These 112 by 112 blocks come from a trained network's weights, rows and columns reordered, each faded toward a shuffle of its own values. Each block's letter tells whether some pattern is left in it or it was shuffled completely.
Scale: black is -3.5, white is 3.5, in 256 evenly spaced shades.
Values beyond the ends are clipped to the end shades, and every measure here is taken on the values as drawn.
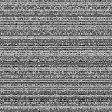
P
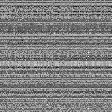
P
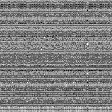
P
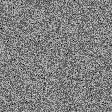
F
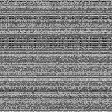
P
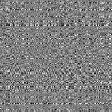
P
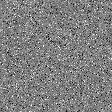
F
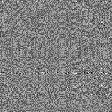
P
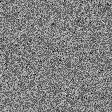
F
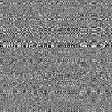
P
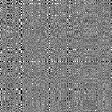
P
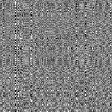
P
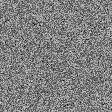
F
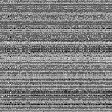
P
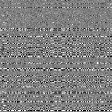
P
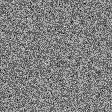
F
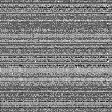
P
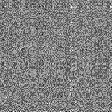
P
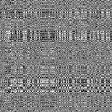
P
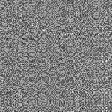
P
